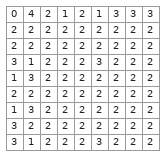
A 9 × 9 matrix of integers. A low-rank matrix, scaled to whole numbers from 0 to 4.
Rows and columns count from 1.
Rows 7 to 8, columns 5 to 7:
2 2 2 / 2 2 2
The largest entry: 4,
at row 1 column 2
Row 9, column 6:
3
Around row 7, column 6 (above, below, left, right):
2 2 2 2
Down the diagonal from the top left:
0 2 2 2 2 2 2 2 2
